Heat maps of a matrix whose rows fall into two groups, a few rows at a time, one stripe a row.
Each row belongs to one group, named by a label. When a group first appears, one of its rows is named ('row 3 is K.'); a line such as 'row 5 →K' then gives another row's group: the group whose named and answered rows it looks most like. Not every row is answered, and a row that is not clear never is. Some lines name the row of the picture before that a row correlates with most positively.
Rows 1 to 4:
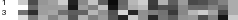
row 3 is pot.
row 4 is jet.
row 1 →jet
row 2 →jet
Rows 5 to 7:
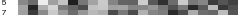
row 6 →pot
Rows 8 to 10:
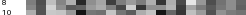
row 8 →jet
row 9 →pot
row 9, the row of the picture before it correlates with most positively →7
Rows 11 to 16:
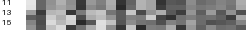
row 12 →jet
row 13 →pot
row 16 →pot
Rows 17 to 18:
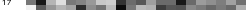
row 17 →pot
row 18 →jet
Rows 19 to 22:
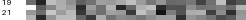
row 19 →pot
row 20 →jet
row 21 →jet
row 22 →pot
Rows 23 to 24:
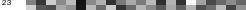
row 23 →jet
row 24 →jet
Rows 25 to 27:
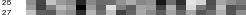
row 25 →jet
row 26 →jet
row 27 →jet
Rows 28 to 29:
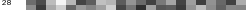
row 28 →pot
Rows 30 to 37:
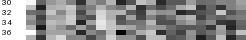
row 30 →jet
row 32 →pot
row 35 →pot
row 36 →jet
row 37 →pot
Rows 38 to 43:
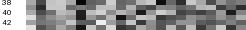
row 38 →jet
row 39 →pot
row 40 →pot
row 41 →jet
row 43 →jet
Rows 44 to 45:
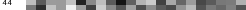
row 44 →jet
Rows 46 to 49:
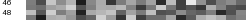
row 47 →pot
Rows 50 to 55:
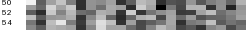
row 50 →jet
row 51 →jet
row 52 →pot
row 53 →jet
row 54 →pot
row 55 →pot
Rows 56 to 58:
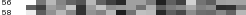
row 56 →jet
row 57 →pot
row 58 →jet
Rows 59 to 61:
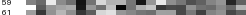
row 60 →jet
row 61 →pot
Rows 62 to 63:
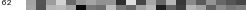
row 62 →pot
